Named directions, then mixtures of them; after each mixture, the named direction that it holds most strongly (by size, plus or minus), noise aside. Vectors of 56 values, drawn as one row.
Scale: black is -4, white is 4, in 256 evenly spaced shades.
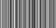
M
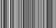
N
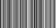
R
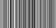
M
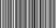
M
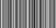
M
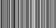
M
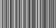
M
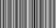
R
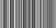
N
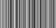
M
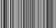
N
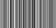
M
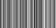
R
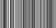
N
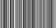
N
